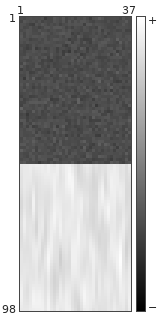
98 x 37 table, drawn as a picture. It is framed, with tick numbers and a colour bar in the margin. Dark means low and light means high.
The table splits into 2 rows of 1 panel. Panel 1,1: low, fine-grained, faint in contrast. Panel 2,1: very high, streaked downward, faint in contrast.
